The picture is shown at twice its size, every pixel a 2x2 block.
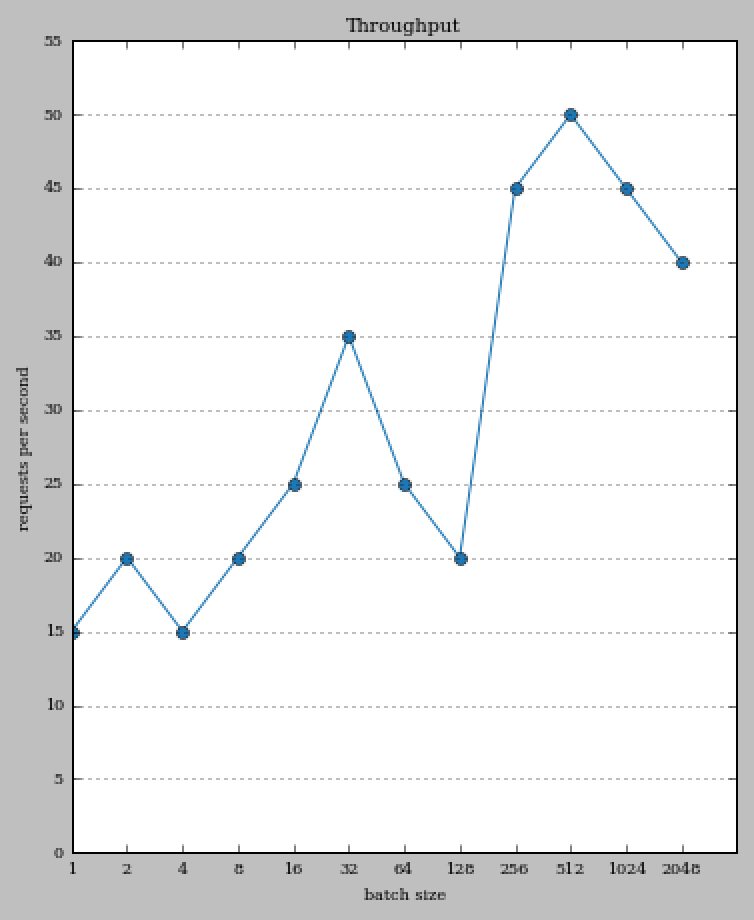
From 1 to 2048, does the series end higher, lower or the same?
higher
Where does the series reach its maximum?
512
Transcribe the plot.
Title: Throughput
x-axis: batch size, ticks 1 2 4 8 16 32 64 128 256 512 1024 2048
y-axis: requests per second, ticks 0 5 10 15 20 25 30 35 40 45 50 55
Values:
15 20 15 20 25 35 25 20 45 50 45 40
